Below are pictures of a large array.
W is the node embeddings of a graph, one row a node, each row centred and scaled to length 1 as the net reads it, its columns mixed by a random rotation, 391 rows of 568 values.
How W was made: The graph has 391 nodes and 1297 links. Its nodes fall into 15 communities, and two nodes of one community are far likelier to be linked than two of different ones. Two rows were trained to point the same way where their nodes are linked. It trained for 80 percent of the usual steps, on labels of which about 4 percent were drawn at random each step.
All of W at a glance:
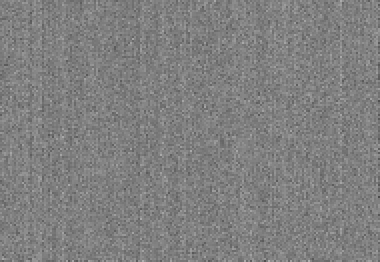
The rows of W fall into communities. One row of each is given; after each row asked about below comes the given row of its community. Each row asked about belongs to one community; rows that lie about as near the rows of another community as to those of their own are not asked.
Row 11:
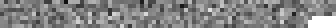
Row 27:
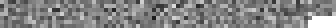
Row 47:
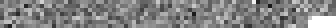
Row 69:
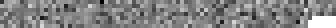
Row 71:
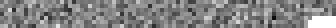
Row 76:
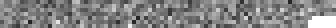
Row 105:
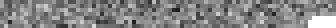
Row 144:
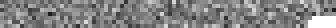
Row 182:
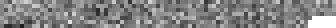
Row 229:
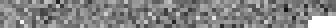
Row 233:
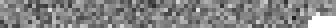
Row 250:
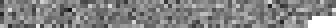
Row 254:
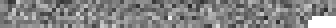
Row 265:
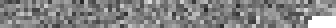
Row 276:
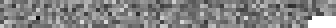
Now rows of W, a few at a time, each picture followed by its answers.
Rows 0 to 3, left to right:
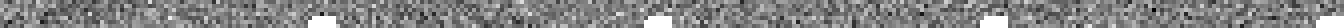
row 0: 254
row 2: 276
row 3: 229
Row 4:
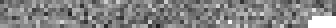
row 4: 71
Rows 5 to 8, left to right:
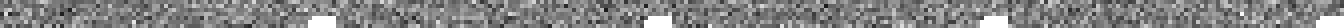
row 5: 250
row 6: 265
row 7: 71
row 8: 250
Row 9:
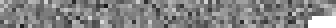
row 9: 265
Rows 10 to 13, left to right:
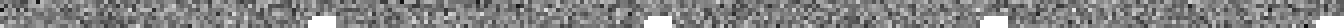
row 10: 27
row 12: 250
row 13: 229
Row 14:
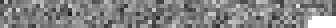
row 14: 71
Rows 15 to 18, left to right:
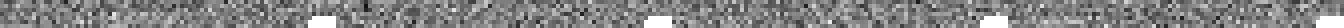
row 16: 105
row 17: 276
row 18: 11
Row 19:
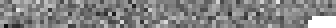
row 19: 182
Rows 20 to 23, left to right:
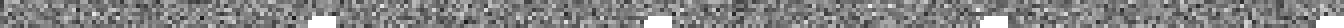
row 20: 69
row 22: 250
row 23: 254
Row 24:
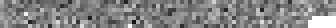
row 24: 105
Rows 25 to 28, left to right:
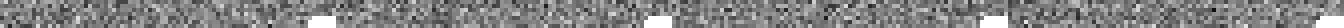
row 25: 250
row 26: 76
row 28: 71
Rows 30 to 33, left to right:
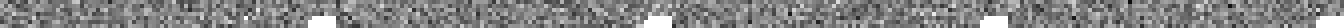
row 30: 76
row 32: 69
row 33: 265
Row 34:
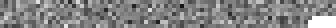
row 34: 254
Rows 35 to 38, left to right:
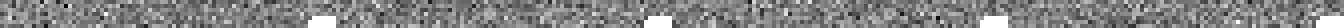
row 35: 254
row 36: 254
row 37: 69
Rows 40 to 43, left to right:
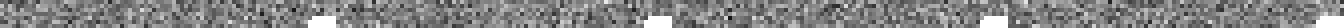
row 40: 27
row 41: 69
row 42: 27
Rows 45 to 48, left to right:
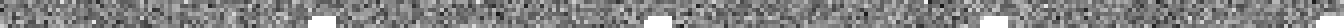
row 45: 144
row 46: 233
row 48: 233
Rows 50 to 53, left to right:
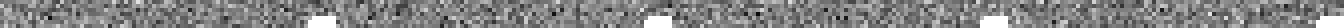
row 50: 229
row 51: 250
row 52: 11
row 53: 276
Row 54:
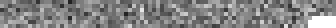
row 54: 105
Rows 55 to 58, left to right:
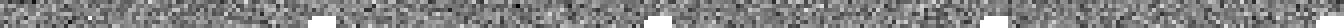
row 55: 27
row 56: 254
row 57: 69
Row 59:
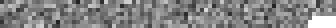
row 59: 69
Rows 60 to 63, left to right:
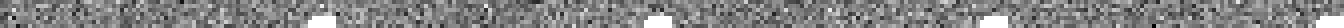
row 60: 233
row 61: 250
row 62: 250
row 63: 233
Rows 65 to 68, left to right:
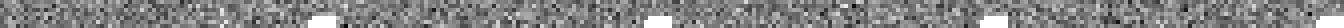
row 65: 233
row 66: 182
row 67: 11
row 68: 105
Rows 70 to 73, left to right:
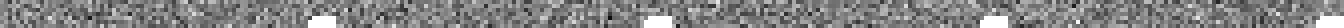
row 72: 182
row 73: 182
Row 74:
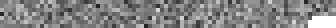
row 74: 250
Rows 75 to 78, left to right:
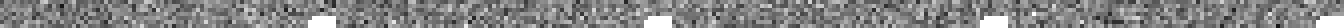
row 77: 69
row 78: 105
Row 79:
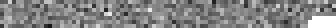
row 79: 254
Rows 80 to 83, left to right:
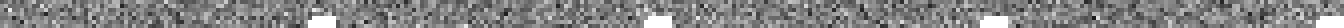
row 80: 71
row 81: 229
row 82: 47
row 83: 144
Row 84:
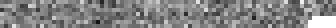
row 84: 69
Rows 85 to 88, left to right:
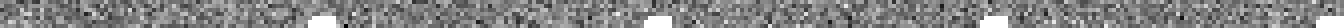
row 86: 144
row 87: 27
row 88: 11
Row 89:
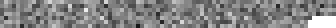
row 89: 276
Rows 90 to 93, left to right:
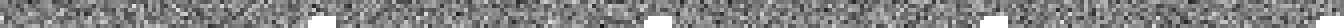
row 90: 105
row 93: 71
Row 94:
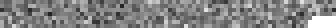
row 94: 144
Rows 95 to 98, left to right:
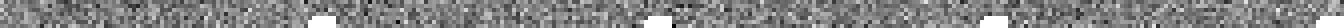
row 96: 144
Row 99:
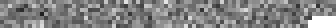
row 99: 69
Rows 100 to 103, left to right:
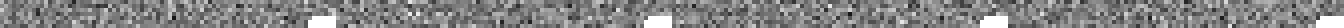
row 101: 11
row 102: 76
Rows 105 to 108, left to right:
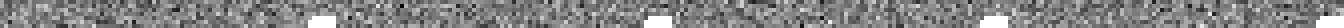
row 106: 254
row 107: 71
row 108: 276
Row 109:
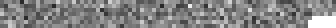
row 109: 233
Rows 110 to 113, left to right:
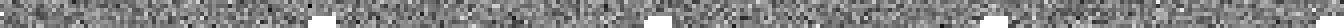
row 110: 265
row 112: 71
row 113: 254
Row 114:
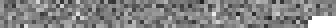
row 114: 254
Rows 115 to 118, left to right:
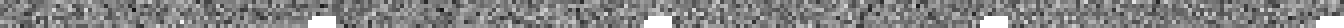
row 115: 276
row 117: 27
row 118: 47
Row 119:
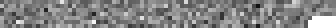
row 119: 47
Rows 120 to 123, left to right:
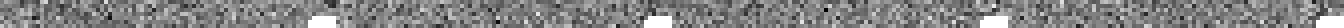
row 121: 276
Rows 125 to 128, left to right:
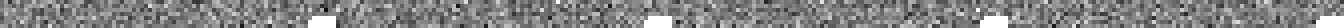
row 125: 250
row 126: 69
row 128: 254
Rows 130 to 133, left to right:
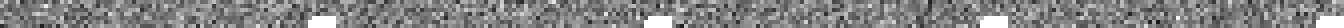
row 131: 182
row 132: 47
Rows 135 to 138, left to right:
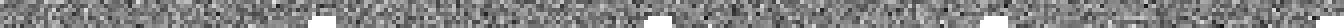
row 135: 276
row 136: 71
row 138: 265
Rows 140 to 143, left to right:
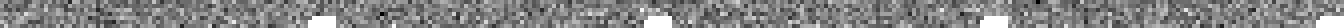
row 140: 105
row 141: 71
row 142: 71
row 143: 105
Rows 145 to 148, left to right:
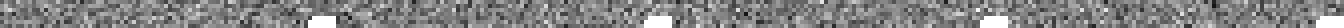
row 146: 233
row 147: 254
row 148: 276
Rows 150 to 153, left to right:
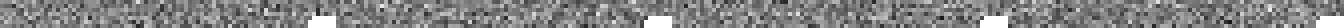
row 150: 276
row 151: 47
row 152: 47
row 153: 182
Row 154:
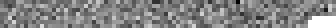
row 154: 233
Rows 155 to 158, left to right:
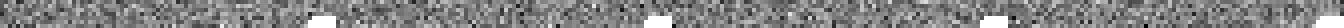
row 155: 71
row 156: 229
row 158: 229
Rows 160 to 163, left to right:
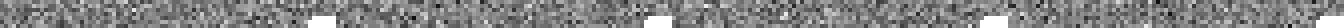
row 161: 265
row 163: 233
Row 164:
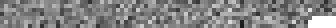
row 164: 250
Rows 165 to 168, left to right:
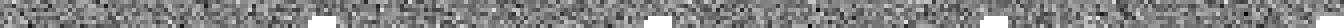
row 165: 276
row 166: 105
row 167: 229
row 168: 27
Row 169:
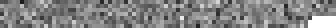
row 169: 250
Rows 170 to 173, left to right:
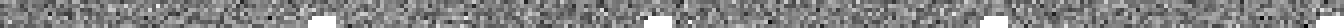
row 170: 76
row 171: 265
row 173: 71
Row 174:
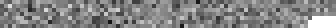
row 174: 105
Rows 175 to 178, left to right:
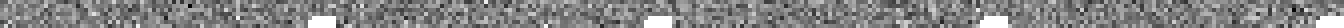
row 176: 254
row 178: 250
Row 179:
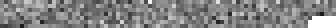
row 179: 182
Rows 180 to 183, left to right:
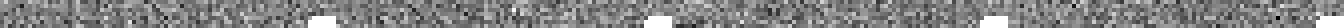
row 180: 76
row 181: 144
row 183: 47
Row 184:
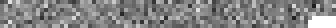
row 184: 229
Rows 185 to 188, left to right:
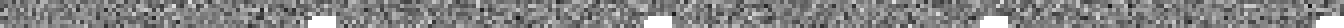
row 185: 27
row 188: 71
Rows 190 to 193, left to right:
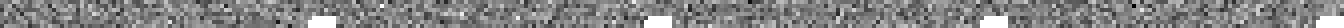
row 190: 69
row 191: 47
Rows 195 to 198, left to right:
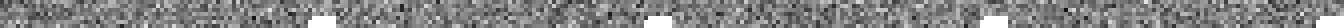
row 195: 71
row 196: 71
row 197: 144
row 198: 265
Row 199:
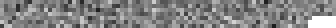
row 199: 105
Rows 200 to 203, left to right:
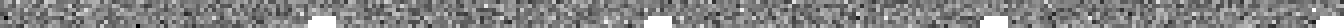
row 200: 229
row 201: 144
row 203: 254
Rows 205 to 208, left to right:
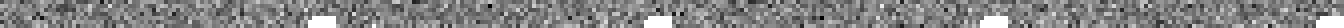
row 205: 250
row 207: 250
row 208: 254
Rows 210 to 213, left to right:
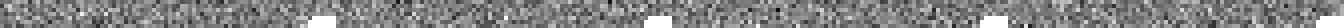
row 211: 254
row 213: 276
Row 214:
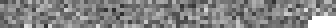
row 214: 254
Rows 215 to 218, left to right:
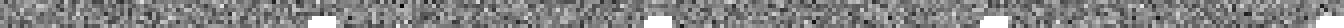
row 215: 182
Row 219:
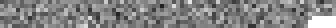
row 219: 27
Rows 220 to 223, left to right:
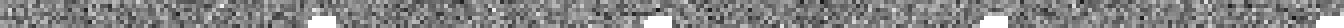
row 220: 71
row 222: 233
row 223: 265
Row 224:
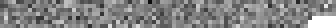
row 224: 233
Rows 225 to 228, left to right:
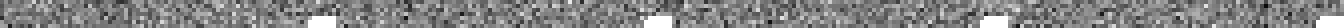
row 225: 250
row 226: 105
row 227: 144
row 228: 47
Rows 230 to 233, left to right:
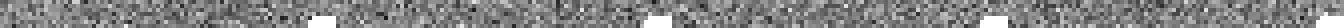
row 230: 47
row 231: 229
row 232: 27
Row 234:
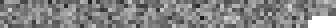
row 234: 182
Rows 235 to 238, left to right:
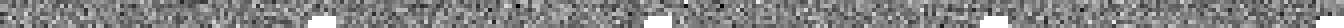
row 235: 254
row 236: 11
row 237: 276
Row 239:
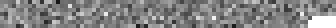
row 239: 229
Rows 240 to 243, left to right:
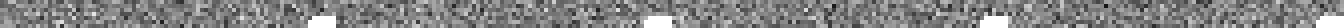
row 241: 229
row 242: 276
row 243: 250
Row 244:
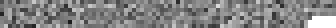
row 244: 71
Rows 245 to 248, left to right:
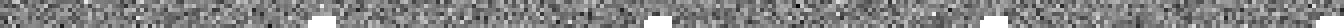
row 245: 229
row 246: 69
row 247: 69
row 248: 144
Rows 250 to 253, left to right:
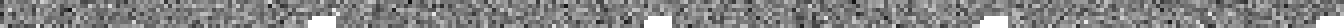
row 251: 265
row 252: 233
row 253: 276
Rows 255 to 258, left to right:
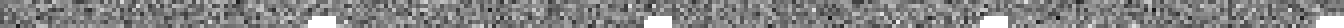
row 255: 233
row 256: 276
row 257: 71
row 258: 229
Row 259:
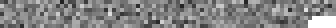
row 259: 254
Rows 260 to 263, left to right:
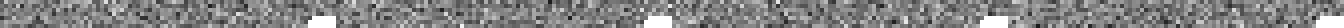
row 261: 254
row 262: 276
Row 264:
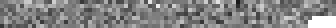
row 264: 76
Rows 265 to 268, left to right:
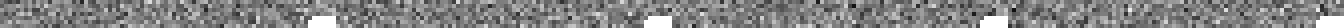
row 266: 144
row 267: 27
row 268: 265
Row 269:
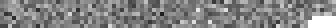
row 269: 233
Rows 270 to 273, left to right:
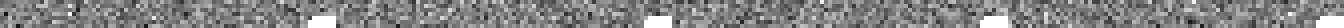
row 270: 233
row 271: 69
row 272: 27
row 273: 144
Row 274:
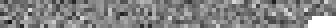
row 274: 254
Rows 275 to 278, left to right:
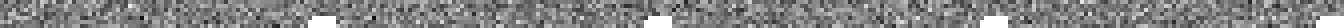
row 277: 76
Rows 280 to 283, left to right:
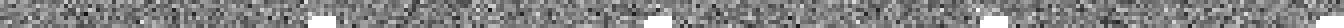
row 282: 71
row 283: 105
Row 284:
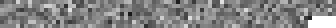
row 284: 69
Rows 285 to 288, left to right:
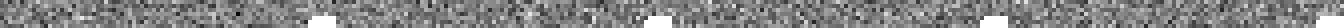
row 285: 254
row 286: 265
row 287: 69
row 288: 229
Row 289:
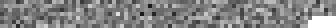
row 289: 71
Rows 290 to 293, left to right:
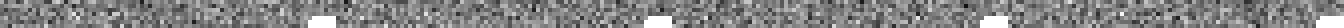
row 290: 11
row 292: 76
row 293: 47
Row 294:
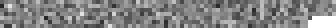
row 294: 69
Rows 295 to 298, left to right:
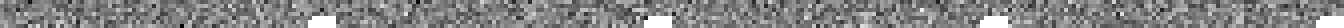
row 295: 105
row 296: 265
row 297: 265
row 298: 276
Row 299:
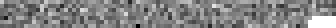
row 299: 229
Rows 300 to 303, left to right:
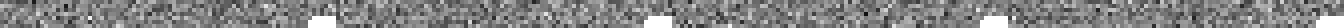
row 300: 27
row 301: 250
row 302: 71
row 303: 233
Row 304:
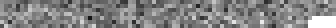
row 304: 105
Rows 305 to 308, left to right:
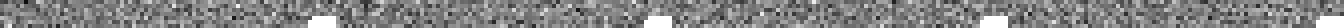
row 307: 229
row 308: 69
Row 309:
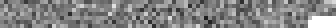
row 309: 76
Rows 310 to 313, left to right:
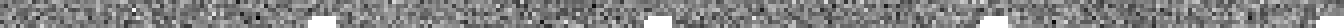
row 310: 233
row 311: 47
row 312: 27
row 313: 144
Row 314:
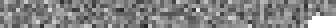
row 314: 233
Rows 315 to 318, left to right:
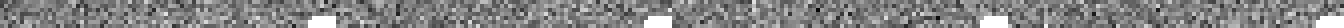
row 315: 11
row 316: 250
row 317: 229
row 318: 250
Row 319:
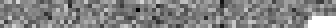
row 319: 229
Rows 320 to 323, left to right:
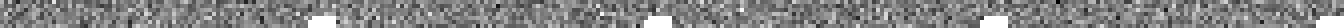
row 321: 276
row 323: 182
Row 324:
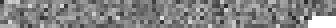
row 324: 69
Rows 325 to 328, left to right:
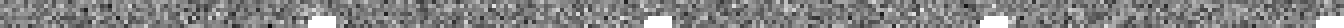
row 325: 71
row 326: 76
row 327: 76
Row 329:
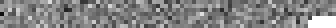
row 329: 250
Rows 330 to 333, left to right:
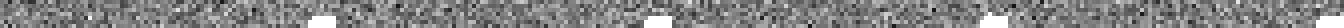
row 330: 144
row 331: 254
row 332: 229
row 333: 233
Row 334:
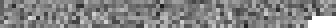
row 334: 276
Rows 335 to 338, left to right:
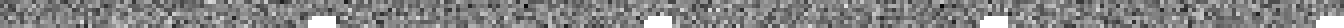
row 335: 11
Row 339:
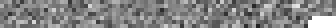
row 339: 47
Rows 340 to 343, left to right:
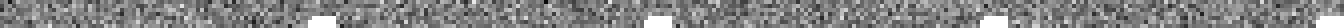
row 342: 250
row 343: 11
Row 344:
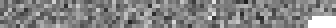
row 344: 71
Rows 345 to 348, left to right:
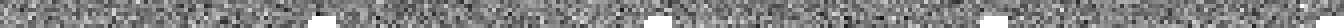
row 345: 276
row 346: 250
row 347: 11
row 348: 47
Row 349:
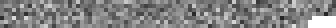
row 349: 47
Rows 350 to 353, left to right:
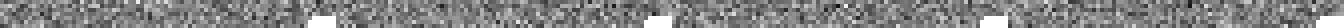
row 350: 69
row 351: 276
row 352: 27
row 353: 254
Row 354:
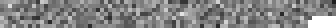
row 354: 182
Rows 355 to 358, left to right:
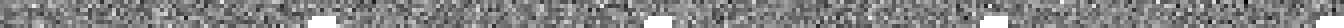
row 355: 69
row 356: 27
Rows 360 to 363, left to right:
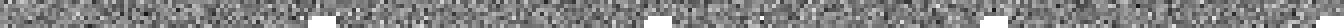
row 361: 27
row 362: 27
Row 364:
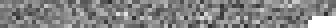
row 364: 47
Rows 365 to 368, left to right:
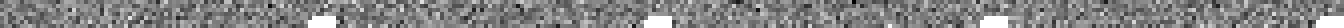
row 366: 229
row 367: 254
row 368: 276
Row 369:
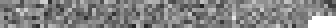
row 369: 182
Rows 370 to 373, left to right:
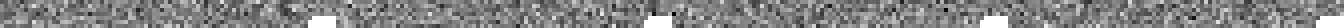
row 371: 276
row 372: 250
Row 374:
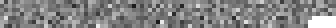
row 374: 11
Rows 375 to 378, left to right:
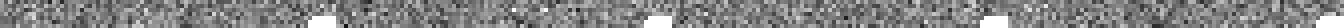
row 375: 76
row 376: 144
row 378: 250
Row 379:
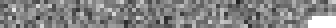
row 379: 233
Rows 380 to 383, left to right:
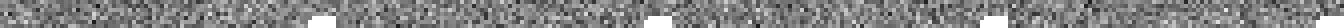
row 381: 69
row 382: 276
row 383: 265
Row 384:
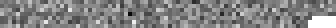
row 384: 69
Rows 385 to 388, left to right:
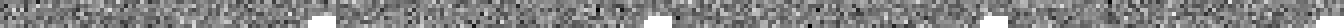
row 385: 233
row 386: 229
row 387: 229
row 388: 69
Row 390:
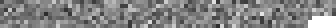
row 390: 71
